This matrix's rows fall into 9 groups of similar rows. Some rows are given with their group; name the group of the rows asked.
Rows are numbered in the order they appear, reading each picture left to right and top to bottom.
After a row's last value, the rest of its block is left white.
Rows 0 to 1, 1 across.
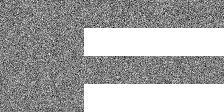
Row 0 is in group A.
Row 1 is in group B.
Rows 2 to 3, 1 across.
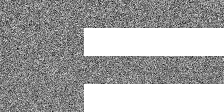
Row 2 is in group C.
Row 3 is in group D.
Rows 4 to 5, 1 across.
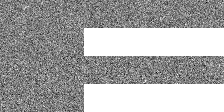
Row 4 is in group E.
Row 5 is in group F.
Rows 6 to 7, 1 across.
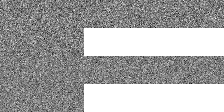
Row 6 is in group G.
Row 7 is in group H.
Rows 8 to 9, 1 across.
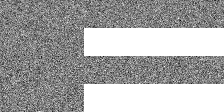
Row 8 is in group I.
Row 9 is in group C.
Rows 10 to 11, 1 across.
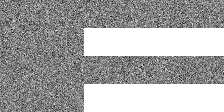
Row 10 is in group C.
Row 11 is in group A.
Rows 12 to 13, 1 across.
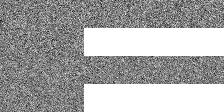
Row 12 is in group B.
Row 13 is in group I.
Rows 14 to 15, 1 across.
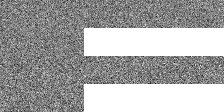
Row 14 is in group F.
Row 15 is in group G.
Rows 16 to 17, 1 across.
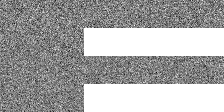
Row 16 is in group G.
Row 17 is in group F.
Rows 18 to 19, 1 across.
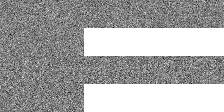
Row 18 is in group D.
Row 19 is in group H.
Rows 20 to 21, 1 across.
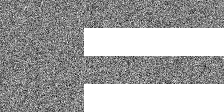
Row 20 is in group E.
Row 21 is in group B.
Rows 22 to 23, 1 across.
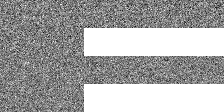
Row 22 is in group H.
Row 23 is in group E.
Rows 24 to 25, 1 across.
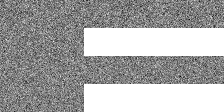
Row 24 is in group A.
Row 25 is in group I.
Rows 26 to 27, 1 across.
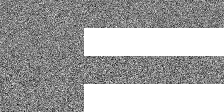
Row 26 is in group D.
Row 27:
C
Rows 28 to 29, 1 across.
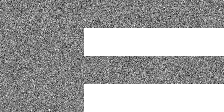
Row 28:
G
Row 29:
A
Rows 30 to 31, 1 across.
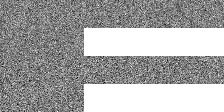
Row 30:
B
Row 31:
C
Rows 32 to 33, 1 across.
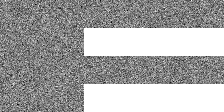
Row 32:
G
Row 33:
C
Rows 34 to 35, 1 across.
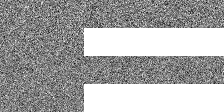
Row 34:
E
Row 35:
A
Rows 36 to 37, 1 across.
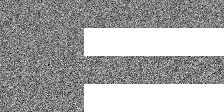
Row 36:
C
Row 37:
H
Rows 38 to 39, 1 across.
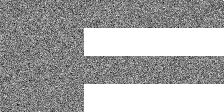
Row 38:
G
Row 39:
C
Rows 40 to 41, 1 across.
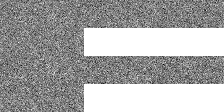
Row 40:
D
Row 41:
D
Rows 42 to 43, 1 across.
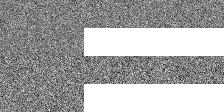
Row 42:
B
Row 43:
A
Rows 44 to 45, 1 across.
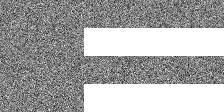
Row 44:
B
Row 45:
A
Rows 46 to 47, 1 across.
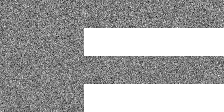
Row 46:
F
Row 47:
G
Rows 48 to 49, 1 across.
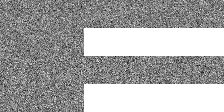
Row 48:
G
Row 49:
B
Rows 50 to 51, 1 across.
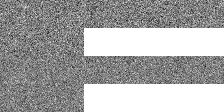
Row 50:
E
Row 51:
B
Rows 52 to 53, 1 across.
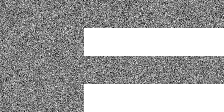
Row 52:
A
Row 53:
C
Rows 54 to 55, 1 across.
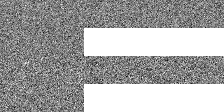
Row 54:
H
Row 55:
E
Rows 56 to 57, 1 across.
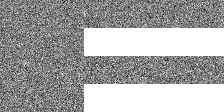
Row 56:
F
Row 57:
E
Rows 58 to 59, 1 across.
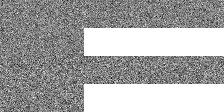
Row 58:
F
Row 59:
G
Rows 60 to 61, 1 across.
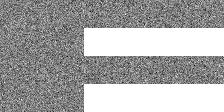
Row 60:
B
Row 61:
F
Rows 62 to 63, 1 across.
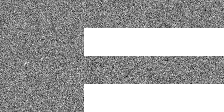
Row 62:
B
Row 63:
E
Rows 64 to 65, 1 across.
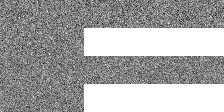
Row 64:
A
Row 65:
G
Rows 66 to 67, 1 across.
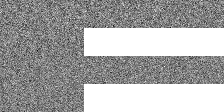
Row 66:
I
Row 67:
C
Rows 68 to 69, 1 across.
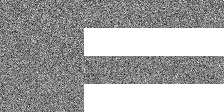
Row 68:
G
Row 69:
F
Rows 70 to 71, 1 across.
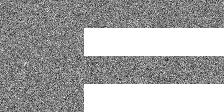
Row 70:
D
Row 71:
E
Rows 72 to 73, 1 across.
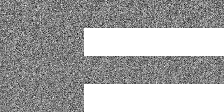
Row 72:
H
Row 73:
H
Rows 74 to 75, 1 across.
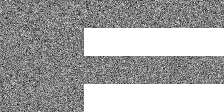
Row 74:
I
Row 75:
C
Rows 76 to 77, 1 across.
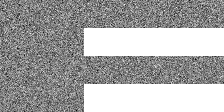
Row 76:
C
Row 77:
I
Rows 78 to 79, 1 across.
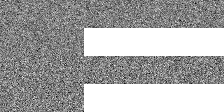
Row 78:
I
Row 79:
H
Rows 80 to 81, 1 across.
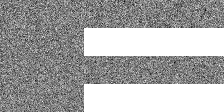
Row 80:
B
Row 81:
F
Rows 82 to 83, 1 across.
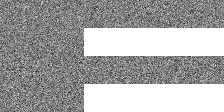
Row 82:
E
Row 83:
H
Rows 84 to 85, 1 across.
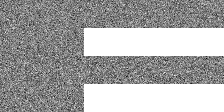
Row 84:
C
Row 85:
E
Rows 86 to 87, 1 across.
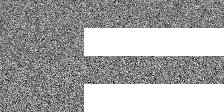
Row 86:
B
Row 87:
I
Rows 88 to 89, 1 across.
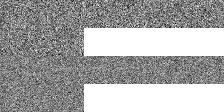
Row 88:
B
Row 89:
H
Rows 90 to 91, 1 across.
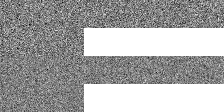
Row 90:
C
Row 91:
F
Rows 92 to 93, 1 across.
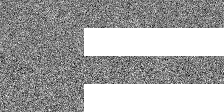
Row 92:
D
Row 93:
A
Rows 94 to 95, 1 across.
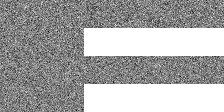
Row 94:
E
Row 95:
I
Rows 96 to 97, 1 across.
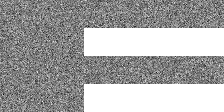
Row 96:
H
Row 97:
F
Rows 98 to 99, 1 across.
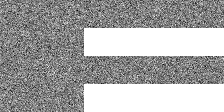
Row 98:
I
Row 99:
D
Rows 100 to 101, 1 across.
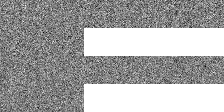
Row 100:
H
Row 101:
B
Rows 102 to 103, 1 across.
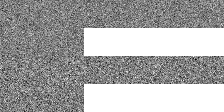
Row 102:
C
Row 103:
I
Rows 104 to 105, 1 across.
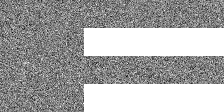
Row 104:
C
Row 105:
E
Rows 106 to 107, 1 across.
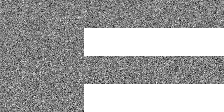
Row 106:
I
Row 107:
H
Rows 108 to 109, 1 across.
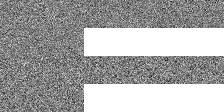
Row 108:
D
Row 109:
E
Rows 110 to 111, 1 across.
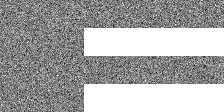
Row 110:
I
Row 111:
F
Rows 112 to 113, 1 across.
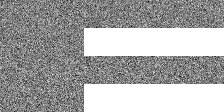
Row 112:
F
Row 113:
I
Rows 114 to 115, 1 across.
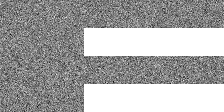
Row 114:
D
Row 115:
I
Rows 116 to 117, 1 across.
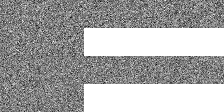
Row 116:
H
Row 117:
C
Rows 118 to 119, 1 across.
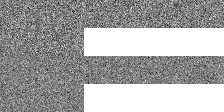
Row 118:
B
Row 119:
F
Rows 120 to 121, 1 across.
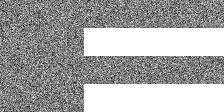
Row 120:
C
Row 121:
G
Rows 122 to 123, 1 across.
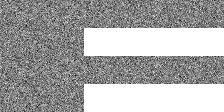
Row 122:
I
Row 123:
I
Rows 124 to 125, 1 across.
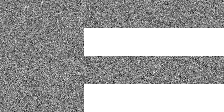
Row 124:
E
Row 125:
I
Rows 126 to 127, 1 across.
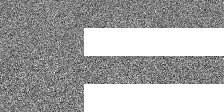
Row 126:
D
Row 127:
D
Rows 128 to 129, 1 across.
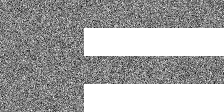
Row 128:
G
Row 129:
A
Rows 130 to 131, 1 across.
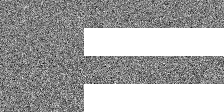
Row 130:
E
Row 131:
G
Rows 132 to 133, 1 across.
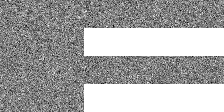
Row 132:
I
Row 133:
D
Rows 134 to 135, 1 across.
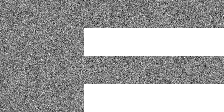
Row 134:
A
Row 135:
B
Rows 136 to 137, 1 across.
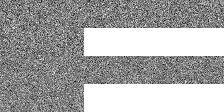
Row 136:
C
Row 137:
D
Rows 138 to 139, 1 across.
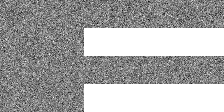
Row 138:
A
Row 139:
H
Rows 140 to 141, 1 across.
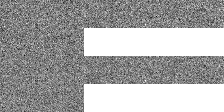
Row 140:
F
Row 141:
F
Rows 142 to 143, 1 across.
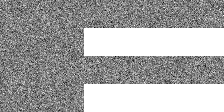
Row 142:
G
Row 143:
B
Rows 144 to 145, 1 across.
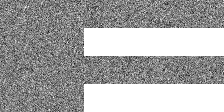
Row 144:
E
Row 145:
A
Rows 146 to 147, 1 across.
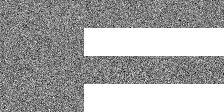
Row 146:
I
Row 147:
A
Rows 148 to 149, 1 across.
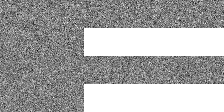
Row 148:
I
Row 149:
A
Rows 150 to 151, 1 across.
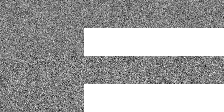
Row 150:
A
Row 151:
B
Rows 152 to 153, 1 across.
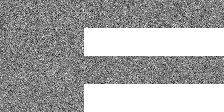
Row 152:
B
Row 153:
D
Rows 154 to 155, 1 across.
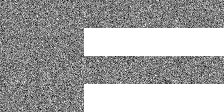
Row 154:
F
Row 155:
B
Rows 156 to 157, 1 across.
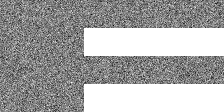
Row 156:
H
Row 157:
A
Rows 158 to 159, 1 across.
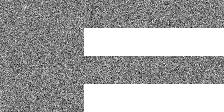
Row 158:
E
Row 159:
G
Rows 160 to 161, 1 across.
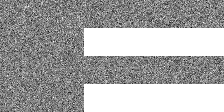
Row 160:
E
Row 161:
H
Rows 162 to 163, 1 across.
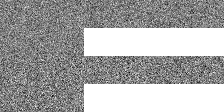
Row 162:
E
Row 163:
B
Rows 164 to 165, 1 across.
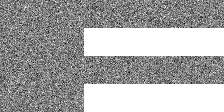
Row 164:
E
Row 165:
B
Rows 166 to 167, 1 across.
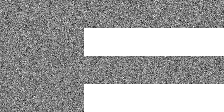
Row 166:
I
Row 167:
H
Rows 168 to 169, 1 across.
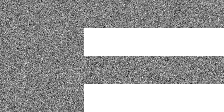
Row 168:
C
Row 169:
E
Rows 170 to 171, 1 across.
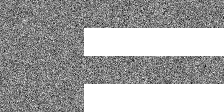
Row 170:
A
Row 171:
B
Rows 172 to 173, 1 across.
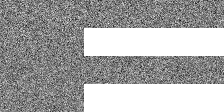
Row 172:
I
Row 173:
A
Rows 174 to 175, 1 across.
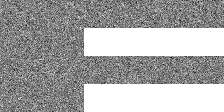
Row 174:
I
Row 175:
D
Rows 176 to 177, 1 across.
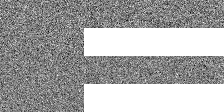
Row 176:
E
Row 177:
F
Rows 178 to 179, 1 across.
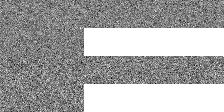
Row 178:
I
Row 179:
G
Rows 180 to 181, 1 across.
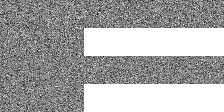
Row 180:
I
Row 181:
C
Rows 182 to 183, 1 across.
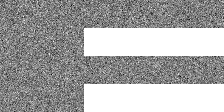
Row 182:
A
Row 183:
I
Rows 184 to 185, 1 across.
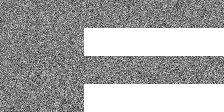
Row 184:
B
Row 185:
G
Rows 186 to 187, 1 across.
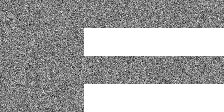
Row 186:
C
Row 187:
B
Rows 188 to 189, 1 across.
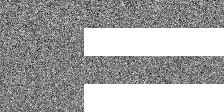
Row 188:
I
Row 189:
B
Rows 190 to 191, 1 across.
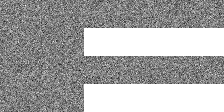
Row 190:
H
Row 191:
G
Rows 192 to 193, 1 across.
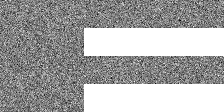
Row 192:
I
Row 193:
G
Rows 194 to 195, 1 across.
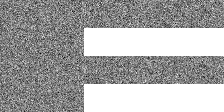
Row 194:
B
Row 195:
F
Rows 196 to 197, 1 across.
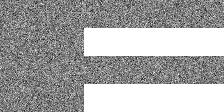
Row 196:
B
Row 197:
I
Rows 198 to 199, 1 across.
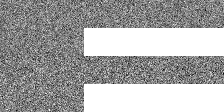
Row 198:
B
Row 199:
A
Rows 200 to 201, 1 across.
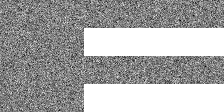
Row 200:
I
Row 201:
B
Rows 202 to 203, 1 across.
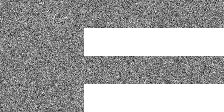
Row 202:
D
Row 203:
B
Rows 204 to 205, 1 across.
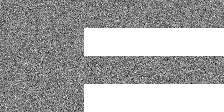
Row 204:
B
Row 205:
E
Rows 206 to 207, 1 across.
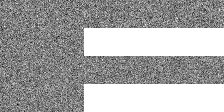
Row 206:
F
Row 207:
C
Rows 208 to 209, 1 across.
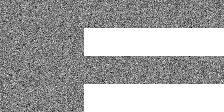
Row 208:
H
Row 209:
C
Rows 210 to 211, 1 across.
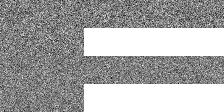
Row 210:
A
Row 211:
G
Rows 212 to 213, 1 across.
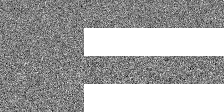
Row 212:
G
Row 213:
E
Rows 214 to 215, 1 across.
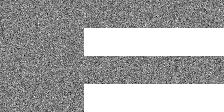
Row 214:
F
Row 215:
H
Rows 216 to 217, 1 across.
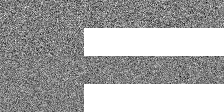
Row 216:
E
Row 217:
I
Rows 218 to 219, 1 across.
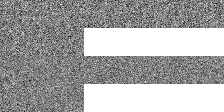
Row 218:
H
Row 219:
C
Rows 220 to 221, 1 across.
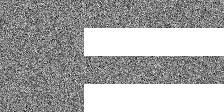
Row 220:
B
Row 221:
I
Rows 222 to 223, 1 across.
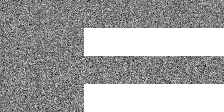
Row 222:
C
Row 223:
B
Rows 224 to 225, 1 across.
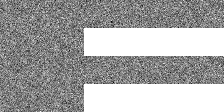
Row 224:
G
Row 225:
G
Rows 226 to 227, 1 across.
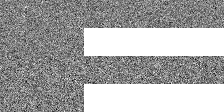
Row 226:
E
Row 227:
I
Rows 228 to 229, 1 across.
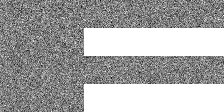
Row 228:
G
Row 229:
G
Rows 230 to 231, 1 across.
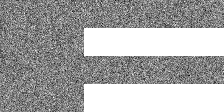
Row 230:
B
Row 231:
A
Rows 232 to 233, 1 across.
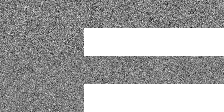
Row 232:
E
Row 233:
A
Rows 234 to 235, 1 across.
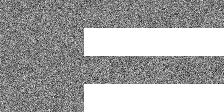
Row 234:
G
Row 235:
A
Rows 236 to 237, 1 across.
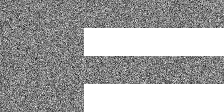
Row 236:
C
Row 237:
B
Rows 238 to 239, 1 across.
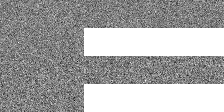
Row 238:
D
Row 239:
F
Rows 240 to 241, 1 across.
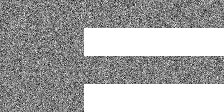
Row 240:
B
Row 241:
H
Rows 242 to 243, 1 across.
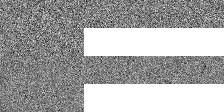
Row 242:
G
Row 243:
B
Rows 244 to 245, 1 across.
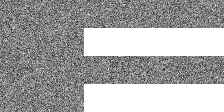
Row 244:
C
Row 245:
A
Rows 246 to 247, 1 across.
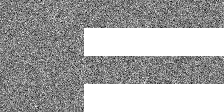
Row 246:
D
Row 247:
B
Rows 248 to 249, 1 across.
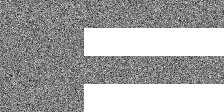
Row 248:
I
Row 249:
C
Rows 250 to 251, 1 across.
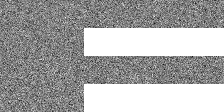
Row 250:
I
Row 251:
D
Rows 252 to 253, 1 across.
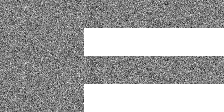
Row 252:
E
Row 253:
E
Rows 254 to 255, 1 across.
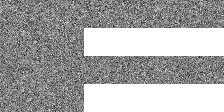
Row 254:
I
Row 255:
A
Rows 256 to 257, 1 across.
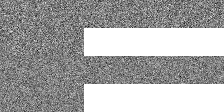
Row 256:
H
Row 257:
I
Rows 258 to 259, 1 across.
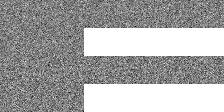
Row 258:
H
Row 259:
H
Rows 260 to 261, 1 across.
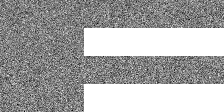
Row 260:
A
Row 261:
C
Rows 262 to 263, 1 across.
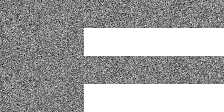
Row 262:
C
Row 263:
C
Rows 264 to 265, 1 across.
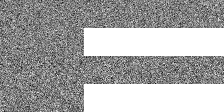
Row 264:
C
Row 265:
G
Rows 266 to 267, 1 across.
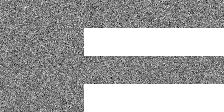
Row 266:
E
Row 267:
G
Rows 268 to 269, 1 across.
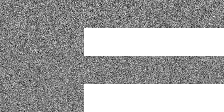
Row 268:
B
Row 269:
C
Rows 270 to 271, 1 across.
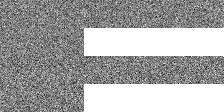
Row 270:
F
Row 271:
G
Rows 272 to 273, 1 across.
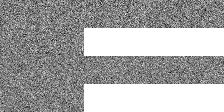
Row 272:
B
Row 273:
G
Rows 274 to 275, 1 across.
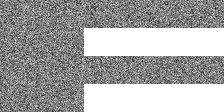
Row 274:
E
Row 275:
B
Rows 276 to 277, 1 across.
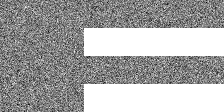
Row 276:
E
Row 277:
C
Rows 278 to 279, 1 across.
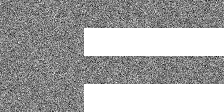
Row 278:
D
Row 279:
D
